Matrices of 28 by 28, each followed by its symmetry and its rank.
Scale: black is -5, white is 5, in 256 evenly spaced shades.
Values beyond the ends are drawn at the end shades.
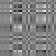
neither, rank one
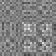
symmetric, rank three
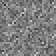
symmetric, full rank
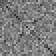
symmetric, full rank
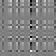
neither, rank one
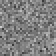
neither, full rank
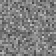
neither, full rank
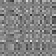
neither, rank three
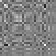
symmetric, rank three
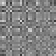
symmetric, rank three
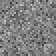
symmetric, full rank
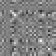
symmetric, rank three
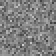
neither, full rank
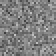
neither, full rank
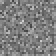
symmetric, full rank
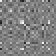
symmetric, rank three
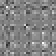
symmetric, rank three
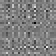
neither, rank three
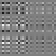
neither, rank one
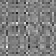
neither, rank three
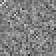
symmetric, full rank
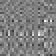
neither, rank three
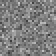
neither, full rank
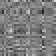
neither, rank three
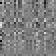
neither, rank three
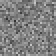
neither, full rank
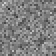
symmetric, full rank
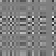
neither, rank one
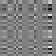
neither, rank one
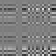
neither, rank one
